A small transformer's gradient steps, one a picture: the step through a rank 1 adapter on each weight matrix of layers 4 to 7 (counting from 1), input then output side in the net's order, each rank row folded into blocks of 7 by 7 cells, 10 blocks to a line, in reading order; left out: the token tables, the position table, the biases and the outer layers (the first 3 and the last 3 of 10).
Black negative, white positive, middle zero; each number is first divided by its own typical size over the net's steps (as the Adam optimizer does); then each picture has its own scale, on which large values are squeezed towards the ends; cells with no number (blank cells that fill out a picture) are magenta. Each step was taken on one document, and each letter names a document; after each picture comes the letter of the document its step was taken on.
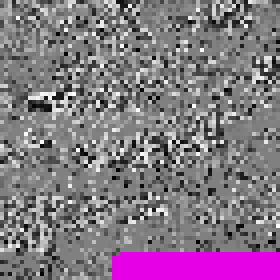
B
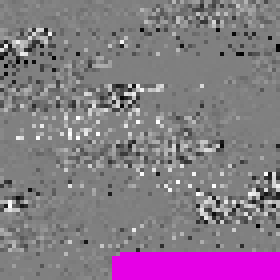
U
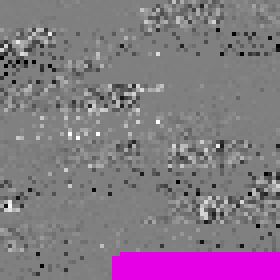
U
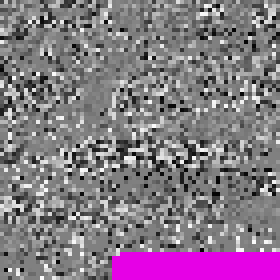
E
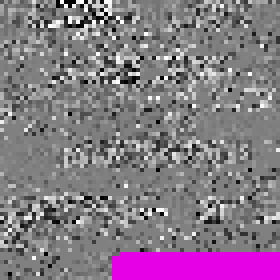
B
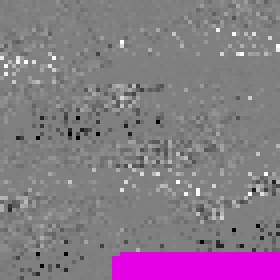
U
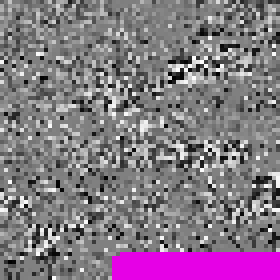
E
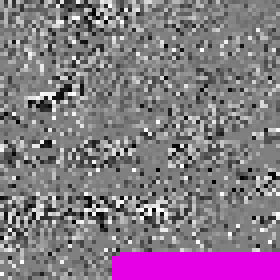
B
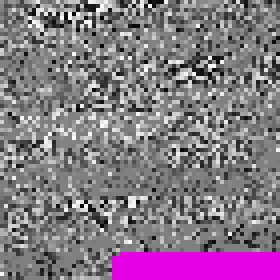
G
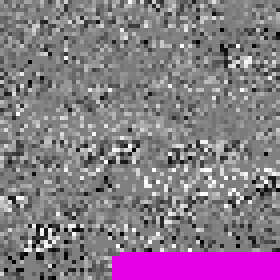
E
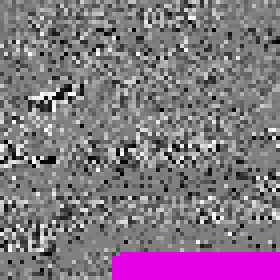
B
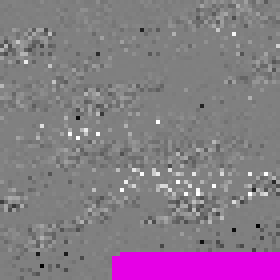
U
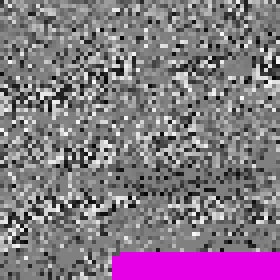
G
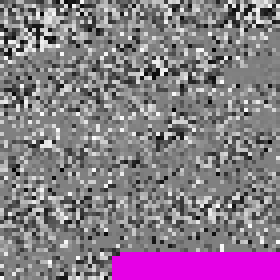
G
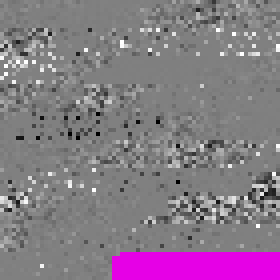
U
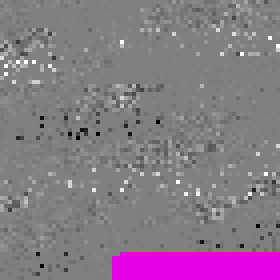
U
